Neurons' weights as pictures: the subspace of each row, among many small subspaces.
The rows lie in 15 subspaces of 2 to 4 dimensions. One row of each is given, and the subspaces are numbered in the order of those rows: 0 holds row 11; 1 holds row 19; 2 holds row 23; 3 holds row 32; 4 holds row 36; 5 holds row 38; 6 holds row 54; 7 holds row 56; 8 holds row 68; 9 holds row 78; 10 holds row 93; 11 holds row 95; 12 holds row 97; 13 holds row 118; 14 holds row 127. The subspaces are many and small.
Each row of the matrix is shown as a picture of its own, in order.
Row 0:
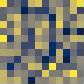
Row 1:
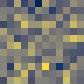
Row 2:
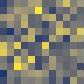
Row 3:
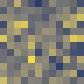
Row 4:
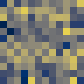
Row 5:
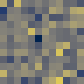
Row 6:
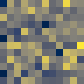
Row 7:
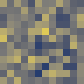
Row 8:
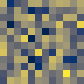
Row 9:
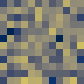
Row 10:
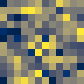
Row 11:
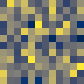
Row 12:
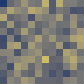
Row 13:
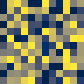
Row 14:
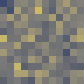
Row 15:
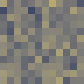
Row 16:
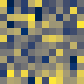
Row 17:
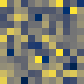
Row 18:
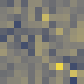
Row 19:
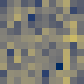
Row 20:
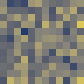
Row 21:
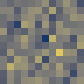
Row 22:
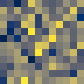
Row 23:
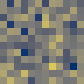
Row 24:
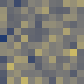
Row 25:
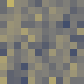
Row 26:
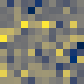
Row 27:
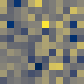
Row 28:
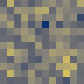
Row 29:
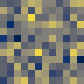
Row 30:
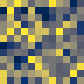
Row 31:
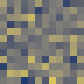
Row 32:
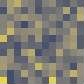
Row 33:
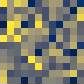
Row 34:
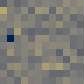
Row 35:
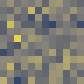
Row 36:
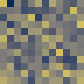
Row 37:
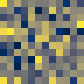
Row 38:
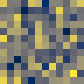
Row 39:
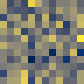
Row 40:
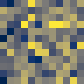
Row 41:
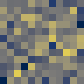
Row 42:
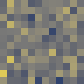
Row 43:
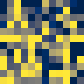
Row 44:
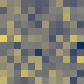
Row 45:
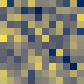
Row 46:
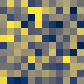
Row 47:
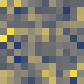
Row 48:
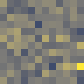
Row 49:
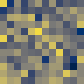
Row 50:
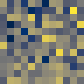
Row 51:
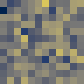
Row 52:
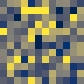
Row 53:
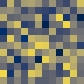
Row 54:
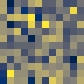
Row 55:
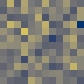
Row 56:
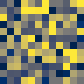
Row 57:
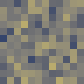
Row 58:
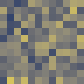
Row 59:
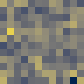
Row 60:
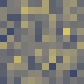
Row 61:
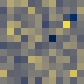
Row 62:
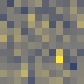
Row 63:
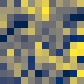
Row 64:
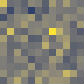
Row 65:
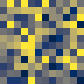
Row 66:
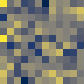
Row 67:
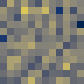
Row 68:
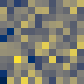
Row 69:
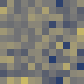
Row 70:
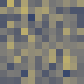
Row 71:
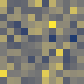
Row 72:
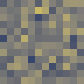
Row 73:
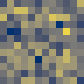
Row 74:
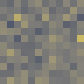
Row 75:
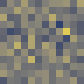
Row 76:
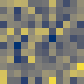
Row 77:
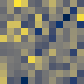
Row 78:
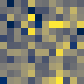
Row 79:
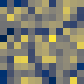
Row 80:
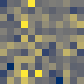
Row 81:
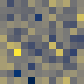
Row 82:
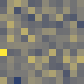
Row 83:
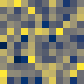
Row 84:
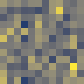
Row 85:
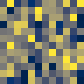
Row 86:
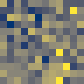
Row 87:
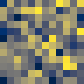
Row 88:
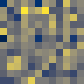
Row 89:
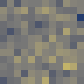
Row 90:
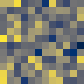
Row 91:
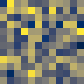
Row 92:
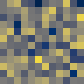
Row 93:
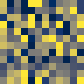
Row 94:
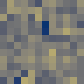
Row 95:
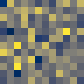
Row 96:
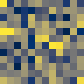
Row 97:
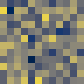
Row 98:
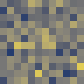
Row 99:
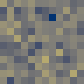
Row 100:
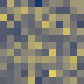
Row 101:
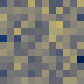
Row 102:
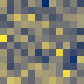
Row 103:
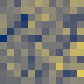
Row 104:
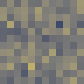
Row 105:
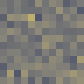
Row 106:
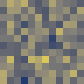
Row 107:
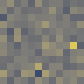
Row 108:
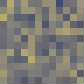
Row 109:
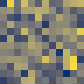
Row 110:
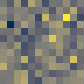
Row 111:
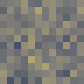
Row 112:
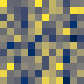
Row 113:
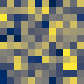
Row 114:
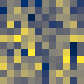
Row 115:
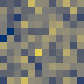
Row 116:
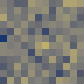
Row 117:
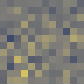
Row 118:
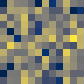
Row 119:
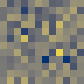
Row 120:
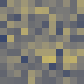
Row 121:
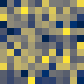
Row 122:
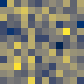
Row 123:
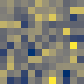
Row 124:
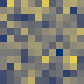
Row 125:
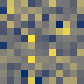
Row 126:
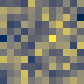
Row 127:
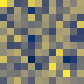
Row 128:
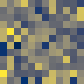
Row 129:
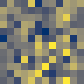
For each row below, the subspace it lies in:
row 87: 3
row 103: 14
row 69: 9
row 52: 7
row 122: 11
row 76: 0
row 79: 0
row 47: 0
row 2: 11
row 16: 6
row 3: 14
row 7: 7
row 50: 9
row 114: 1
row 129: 7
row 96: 11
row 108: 0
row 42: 6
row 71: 13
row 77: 4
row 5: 9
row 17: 9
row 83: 0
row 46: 9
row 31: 6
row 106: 10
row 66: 14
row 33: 4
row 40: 9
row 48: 3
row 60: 5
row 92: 7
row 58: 8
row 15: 9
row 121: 0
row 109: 4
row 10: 3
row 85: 3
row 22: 4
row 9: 6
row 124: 4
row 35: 1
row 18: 3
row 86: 9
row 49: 4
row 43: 1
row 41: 6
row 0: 5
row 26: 1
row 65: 2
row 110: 2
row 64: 14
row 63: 14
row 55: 2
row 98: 3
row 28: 3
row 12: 14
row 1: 1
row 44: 1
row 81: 6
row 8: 14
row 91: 3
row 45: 3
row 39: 10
